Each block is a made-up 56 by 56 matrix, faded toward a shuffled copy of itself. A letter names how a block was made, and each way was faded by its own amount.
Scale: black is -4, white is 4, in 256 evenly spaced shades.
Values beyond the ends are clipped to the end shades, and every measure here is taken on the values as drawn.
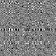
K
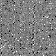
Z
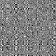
K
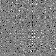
Z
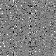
Z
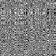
K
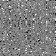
Z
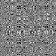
K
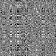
K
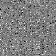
Z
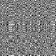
K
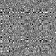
K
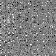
Z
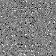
Z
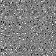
Z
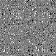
Z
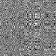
K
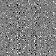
Z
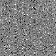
Z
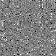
Z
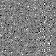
Z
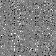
Z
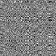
K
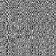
K
